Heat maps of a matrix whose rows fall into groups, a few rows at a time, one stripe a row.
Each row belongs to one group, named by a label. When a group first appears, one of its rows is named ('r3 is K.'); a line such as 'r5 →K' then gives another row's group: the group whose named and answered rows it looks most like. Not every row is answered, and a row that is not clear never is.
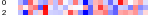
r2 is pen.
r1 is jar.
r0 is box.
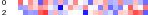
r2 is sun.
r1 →pen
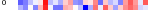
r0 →pen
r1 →pen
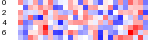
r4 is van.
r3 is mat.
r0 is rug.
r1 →van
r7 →box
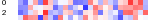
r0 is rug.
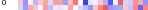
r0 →sun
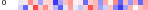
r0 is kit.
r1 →van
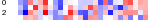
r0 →pen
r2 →pen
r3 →kit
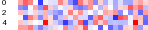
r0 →mat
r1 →rug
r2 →kit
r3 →box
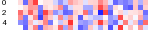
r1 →jar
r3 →rug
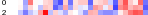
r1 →box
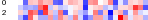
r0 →van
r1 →sun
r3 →box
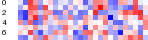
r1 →jar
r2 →box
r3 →rug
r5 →kit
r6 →mat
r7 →rug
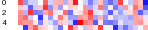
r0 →sun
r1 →sun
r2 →mat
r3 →mat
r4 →mat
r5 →van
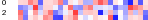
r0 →jar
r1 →rug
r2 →van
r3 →van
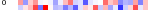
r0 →kit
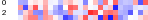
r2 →kit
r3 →jar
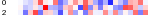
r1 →pen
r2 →kit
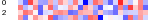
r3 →van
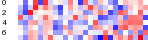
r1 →van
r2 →box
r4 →box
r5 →box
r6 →kit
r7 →rug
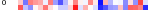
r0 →van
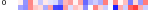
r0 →kit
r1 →box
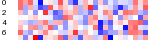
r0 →mat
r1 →mat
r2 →pen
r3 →kit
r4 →sun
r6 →sun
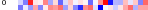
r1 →rug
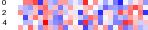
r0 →mat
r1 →sun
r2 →rug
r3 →van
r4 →pen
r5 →jar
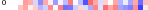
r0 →kit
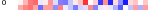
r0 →jar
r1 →mat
